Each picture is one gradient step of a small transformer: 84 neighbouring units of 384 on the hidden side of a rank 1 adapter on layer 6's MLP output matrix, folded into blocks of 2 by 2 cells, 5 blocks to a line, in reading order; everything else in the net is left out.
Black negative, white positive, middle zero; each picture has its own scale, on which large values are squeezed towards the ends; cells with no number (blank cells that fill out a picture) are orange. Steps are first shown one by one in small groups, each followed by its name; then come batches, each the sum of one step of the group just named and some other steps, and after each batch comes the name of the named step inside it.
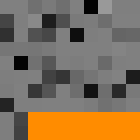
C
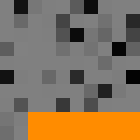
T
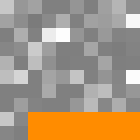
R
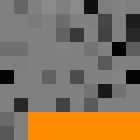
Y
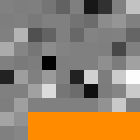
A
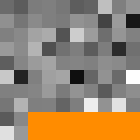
T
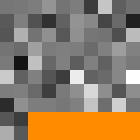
C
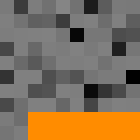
T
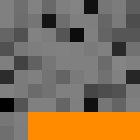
Y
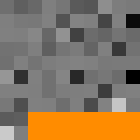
T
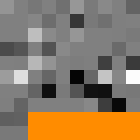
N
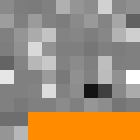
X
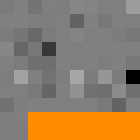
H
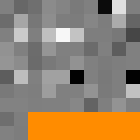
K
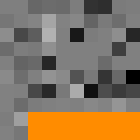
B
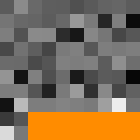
B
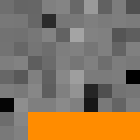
H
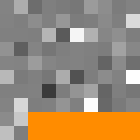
N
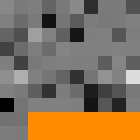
N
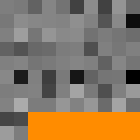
K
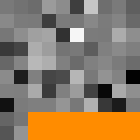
X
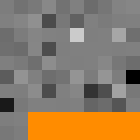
H
